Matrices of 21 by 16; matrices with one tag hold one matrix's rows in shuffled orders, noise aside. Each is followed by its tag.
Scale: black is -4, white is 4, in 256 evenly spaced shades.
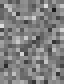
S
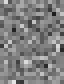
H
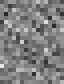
S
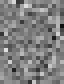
H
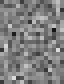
H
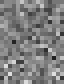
H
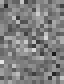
S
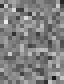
H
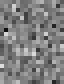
S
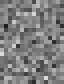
S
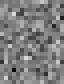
H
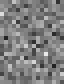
S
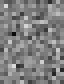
H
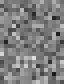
S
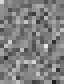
S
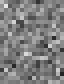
H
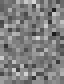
S
